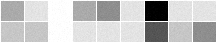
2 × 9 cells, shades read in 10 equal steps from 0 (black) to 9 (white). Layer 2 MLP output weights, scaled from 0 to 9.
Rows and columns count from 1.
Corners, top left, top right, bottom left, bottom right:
6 8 7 5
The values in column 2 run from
7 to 8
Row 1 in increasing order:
0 5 6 6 8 8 8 8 9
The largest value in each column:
7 8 9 8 8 8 3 8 8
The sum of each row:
58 62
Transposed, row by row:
6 7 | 8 7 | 9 9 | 6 8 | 5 8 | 8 8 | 0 3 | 8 7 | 8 5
